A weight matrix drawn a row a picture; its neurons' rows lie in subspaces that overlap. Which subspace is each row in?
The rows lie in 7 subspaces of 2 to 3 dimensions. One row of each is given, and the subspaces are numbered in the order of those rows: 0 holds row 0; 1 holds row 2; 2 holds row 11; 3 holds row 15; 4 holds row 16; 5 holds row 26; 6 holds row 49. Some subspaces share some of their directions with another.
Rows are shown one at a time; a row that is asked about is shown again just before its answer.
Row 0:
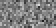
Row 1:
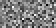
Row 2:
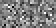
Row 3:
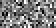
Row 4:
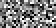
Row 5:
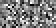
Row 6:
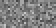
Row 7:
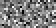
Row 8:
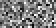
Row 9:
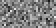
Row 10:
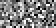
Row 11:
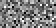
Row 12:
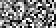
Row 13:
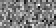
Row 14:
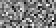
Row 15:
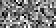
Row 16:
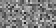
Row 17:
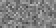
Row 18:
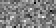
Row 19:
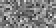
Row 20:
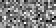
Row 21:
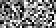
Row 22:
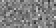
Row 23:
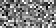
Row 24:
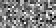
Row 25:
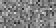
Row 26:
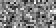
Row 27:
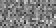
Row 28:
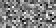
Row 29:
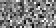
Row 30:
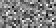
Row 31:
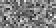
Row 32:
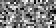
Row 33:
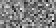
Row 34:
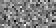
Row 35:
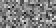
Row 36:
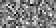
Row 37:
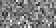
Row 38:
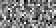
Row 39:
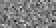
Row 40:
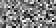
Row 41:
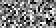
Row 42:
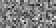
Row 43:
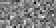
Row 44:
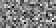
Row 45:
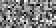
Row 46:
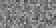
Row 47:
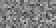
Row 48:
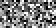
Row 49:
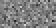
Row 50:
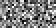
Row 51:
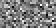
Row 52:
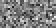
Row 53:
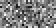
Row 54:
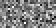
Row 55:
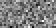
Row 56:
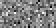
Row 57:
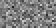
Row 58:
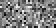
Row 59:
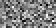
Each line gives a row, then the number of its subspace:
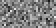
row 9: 1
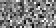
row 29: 5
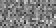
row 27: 2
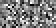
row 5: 1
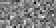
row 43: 5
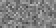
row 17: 1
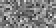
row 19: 4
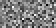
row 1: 2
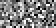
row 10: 5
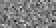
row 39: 6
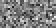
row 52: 4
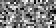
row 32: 5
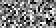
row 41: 1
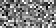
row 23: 2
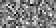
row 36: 1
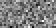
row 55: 0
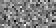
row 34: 6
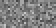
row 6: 6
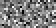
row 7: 6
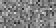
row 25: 3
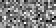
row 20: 1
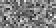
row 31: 4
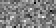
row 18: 5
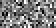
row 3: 3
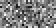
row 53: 4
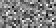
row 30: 3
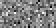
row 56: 3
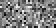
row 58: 4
